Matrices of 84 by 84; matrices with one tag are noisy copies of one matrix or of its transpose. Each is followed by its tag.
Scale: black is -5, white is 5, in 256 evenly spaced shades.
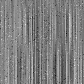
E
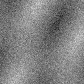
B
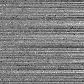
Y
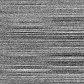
E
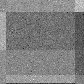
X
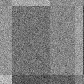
X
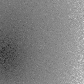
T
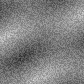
B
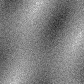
B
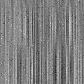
E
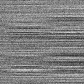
E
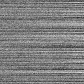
Y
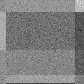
X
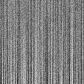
Y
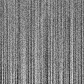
Y
